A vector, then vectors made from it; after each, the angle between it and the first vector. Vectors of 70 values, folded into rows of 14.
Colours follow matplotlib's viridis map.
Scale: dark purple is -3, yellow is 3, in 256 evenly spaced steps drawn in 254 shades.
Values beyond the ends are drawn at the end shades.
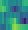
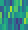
partly opposed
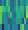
orthogonal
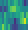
nearly opposite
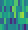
partly opposed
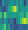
nearly opposite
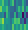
partly aligned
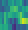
nearly opposite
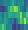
nearly opposite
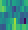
nearly parallel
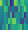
partly aligned
